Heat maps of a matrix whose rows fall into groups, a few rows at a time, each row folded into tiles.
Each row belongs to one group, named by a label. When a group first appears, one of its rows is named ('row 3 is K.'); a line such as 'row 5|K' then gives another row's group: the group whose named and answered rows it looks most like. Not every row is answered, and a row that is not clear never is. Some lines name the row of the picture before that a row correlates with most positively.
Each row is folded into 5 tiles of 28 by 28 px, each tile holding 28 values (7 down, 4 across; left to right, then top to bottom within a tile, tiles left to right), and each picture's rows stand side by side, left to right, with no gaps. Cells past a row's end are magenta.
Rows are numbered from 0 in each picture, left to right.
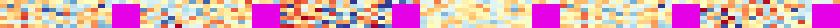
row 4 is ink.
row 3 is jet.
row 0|ink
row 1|ink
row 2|ink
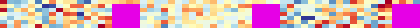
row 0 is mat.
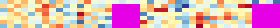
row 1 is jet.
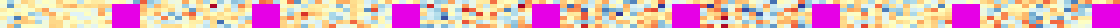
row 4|ink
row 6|ink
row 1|mat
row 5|ink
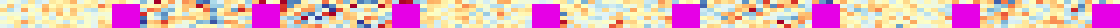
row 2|mat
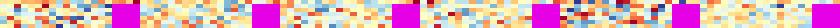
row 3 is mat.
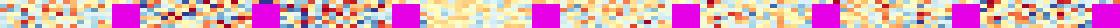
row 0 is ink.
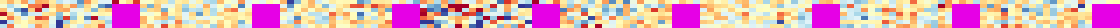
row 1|ink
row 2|mat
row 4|ink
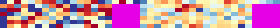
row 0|jet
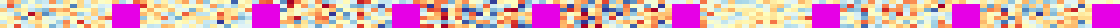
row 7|ink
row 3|ink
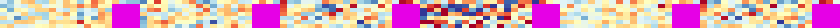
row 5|mat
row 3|jet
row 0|mat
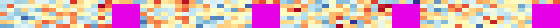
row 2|jet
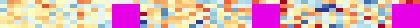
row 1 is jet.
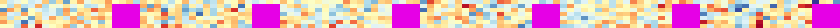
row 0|ink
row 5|jet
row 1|ink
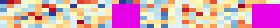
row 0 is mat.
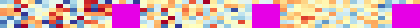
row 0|jet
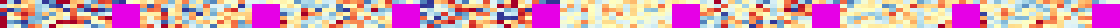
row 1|ink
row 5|jet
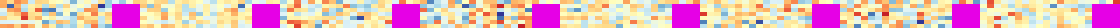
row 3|mat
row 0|ink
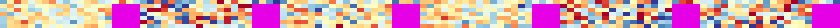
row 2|jet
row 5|jet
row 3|ink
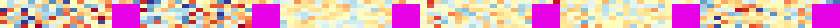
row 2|jet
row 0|ink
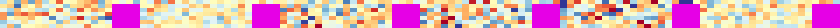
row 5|mat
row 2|ink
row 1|jet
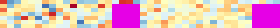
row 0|mat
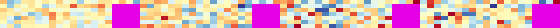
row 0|mat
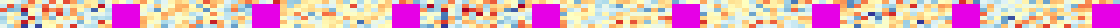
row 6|mat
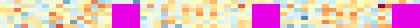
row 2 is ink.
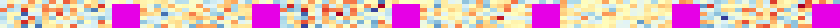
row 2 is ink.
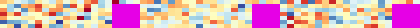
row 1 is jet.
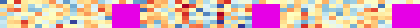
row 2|ink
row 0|jet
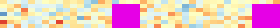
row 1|mat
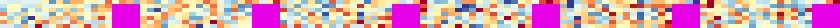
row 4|mat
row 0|ink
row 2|mat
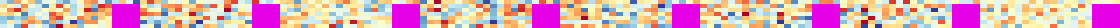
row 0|jet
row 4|ink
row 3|jet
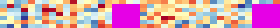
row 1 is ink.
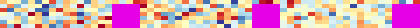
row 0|mat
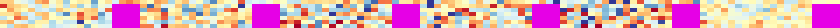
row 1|ink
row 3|mat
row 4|ink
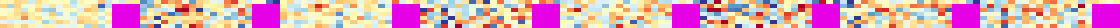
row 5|jet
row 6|mat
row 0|ink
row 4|jet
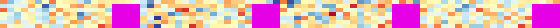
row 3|mat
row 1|mat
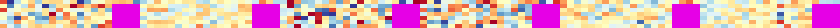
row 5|mat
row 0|mat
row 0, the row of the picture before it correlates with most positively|2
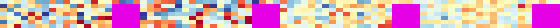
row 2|mat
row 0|mat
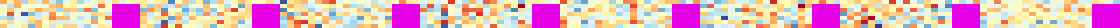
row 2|jet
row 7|jet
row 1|ink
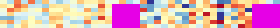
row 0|jet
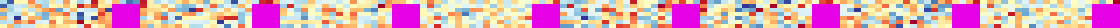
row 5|mat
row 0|mat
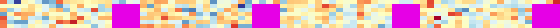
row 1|ink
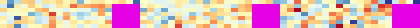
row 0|mat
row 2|jet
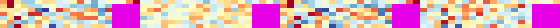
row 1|jet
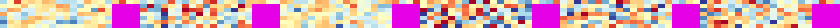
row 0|jet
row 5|jet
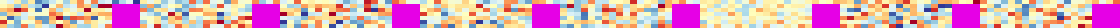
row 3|jet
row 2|jet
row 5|mat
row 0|jet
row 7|mat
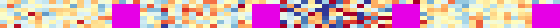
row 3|jet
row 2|mat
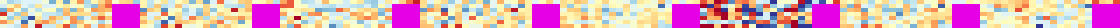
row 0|ink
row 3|ink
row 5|ink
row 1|ink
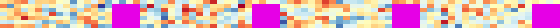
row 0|ink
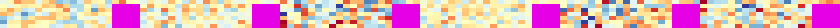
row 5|mat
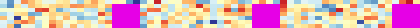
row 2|mat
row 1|jet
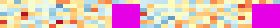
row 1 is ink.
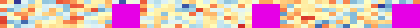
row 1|mat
